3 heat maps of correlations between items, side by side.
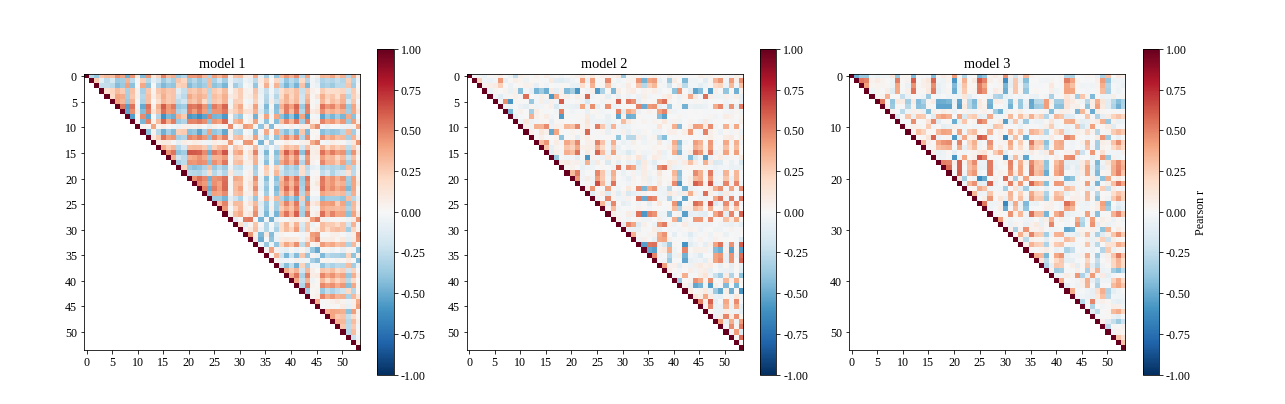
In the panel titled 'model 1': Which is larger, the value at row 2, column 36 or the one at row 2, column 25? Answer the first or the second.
the first
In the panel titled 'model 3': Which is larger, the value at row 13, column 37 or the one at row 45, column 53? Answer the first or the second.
the first
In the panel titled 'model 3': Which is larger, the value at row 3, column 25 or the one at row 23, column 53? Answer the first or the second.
the first
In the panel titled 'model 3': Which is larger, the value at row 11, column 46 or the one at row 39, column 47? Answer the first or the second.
the second
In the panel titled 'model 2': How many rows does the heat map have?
54
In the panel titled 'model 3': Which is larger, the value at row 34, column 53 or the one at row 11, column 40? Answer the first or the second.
the second
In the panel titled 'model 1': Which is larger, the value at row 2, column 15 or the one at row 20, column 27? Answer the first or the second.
the second
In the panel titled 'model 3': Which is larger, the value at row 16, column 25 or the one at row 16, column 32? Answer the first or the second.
the first
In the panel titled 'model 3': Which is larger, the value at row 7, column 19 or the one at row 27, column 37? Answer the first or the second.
the second
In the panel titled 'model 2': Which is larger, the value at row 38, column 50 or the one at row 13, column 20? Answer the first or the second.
the second
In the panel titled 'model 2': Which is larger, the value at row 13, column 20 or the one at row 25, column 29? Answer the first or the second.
the first
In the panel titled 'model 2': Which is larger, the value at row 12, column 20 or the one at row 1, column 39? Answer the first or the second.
the first
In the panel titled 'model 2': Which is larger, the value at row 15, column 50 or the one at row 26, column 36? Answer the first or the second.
the first
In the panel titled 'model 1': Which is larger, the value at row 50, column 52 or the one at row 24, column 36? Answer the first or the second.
the first
